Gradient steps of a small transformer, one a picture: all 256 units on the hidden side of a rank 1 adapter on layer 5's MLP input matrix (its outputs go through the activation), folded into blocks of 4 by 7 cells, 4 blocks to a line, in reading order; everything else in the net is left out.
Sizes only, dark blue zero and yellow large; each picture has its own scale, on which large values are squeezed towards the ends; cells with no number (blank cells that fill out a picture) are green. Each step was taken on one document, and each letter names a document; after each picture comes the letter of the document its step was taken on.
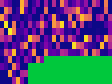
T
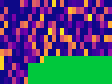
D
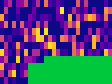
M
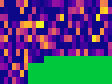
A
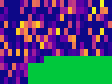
A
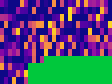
D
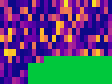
T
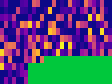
D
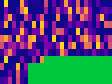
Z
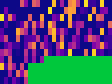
D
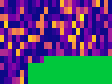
T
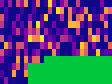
M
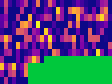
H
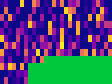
D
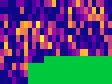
A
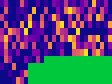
T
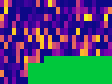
M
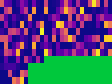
T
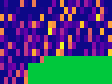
D
